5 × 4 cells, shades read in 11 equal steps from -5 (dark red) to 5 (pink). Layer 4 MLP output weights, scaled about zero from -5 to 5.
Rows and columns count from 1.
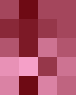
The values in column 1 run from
-3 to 4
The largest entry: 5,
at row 4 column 2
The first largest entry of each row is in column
1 4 3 2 1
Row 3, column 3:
2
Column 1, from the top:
-1 -3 0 4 3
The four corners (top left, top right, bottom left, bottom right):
-1 -1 3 1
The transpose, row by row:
-1 -3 0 4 3 | -5 -4 -4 5 -5 | -1 -2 2 -2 3 | -1 -1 0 2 1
